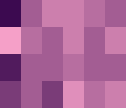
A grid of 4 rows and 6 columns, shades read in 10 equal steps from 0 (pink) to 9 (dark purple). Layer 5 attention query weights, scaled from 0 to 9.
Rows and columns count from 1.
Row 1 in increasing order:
2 2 3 4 4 9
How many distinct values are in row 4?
5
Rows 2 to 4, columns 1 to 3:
0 3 4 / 8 4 4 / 6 4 6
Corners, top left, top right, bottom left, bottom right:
9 4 6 2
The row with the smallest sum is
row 2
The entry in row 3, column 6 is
4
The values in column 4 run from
1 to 3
